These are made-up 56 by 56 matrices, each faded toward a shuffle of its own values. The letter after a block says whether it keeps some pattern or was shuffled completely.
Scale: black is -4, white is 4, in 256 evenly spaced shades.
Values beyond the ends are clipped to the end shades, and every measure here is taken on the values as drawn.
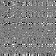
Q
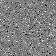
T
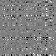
Q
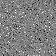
T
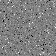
T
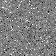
T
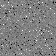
T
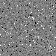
T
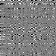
Q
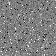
T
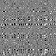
Q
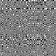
Q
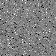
T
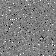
T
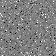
T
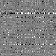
Q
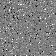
T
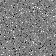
T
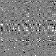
Q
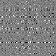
Q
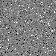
T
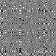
Q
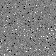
T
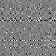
Q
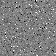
T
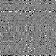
Q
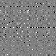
Q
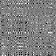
Q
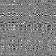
Q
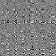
Q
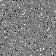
T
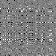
Q
